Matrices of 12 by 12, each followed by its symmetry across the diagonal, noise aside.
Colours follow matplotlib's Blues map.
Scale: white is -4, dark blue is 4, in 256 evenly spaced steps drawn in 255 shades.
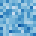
neither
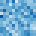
antisymmetric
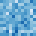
neither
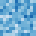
antisymmetric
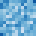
symmetric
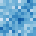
symmetric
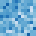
symmetric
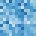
antisymmetric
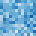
antisymmetric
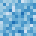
symmetric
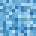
antisymmetric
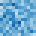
neither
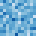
antisymmetric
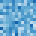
neither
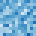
neither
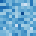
neither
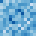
symmetric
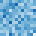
symmetric
